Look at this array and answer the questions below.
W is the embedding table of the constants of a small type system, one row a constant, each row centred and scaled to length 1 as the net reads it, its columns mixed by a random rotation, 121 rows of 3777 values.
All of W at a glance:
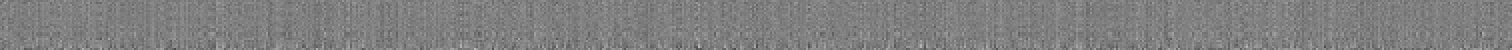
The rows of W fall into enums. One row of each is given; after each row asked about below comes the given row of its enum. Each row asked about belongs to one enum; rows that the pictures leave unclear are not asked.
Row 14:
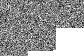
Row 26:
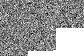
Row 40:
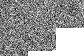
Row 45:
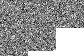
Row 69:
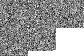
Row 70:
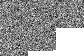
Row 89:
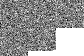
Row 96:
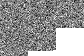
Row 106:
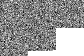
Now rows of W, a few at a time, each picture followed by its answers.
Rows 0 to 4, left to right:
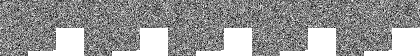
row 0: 70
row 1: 40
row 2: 69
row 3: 14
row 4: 40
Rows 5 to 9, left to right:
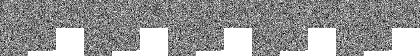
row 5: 106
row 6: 40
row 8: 26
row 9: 106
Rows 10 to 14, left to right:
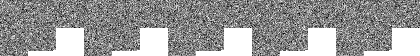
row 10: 45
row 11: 106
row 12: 14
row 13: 26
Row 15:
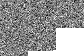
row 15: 96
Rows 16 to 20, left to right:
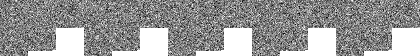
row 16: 40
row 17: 45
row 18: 96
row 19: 26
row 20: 40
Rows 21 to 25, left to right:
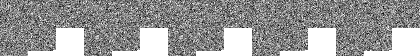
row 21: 14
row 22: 45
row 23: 45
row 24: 106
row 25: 26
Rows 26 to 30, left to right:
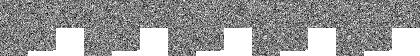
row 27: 14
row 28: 40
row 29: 45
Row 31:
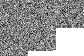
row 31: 26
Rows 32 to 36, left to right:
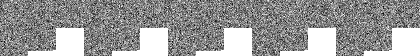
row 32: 106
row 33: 69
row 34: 106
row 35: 40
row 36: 26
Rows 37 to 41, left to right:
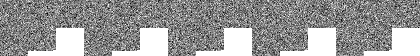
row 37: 26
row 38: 96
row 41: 14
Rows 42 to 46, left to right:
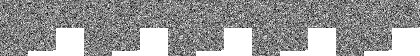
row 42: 26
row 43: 96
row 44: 45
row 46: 40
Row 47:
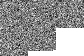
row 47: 70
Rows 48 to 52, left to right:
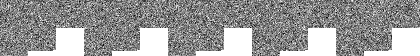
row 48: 14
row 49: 70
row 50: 14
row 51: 26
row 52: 40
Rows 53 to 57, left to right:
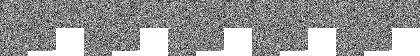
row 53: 106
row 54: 96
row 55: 70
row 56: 106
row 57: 70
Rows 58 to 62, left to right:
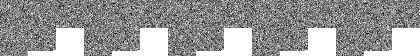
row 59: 26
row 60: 45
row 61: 106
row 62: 26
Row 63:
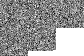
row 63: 69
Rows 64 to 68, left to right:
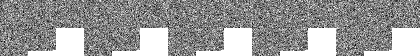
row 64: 106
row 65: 40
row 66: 89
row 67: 89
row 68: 70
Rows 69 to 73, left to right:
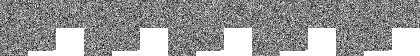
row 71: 40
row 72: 14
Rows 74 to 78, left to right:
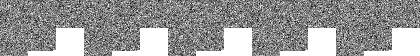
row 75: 96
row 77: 14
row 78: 106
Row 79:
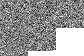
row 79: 96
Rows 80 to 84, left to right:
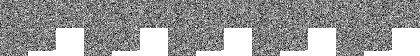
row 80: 89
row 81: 26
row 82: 69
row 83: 69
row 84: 96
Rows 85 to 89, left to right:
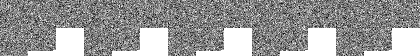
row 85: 14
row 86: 69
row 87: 89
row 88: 26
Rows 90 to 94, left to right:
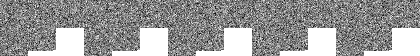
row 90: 69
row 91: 45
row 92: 26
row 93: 106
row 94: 96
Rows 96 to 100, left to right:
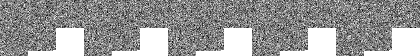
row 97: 106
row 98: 106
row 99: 106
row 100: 45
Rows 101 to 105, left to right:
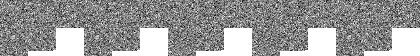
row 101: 45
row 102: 45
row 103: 96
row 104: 96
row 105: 45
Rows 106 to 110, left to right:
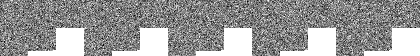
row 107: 70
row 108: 14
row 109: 40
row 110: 45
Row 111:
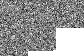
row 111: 45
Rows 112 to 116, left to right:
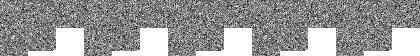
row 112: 45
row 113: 106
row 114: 14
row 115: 45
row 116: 14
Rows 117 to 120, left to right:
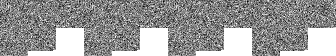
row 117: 14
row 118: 14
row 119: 14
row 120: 40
